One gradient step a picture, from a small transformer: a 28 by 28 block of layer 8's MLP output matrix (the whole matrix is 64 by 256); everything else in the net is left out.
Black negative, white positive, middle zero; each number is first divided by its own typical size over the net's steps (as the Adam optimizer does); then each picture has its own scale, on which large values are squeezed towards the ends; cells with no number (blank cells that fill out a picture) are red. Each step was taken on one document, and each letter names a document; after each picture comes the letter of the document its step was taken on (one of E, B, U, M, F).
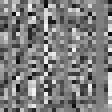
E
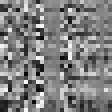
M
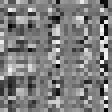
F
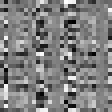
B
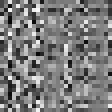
M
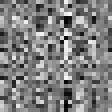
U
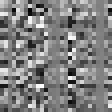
B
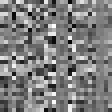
B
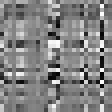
F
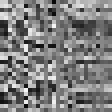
M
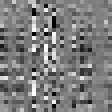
E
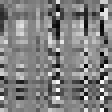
F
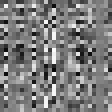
E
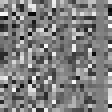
B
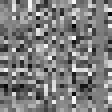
B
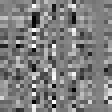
E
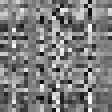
U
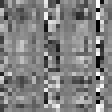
F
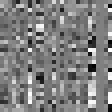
B
